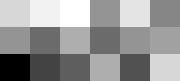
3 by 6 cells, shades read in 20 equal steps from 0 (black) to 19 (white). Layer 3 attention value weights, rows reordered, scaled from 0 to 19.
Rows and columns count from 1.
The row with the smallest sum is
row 3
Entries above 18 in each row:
1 0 0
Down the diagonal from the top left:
16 8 7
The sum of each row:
91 63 47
